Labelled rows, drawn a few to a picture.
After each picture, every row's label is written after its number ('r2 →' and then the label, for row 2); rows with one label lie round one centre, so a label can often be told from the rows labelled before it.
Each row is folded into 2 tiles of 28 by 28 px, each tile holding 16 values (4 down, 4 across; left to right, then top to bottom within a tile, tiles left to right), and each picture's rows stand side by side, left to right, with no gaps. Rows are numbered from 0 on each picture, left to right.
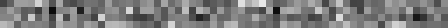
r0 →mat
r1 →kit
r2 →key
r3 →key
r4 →mat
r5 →key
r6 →kit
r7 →key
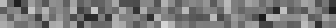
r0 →kit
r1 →key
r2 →kit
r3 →key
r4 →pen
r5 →pen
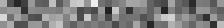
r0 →kit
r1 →mat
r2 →pen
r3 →kit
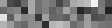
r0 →kit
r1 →mat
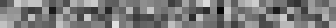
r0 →mat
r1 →mat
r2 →key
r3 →mat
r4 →pen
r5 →kit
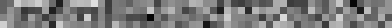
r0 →mat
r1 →mat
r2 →key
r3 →pen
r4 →kit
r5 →kit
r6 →kit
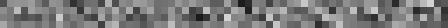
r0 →key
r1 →kit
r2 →key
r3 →key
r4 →kit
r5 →pen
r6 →key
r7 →mat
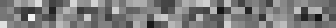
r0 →mat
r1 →mat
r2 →pen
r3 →mat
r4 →kit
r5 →key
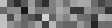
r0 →kit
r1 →pen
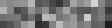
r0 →pen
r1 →mat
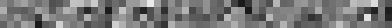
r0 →pen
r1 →mat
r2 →mat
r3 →key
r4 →kit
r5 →key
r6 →mat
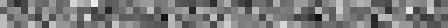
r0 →kit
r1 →mat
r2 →key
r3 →kit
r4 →kit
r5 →key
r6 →pen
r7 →key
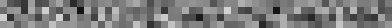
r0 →kit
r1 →kit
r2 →pen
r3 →key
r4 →pen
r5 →key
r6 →key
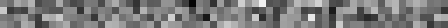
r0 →pen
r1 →kit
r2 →kit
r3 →kit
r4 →mat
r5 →mat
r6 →key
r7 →pen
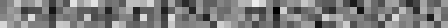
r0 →mat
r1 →mat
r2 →mat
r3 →kit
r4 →mat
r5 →pen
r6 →kit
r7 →kit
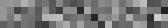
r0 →pen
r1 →kit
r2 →pen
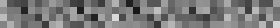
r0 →kit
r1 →kit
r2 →kit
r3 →key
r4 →kit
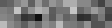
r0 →key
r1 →key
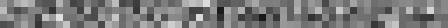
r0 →pen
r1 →kit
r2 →kit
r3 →mat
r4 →key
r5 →key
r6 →pen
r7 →key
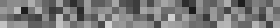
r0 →key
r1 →kit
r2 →kit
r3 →kit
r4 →kit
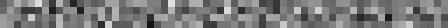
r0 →mat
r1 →kit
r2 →pen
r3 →pen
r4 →pen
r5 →key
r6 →key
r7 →key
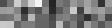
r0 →mat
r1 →key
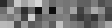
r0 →mat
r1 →key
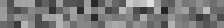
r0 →pen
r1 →kit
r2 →mat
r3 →key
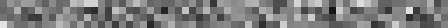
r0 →key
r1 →mat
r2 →pen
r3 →key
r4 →pen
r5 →mat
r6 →pen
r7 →key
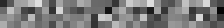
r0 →mat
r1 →pen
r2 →mat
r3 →mat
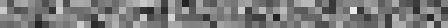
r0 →pen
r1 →pen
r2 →mat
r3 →kit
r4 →key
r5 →pen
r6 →key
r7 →kit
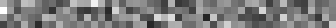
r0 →pen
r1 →mat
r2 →pen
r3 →kit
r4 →key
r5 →kit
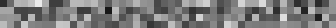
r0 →mat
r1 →mat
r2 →pen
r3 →mat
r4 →mat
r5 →kit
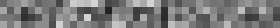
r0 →key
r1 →mat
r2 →mat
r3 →key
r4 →key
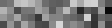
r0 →pen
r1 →mat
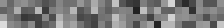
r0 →key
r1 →key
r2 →kit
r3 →kit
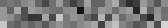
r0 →key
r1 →kit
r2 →kit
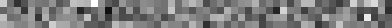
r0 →kit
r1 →mat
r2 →key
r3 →pen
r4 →pen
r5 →pen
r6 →mat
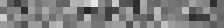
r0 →kit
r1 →mat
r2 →kit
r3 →key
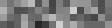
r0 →pen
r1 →key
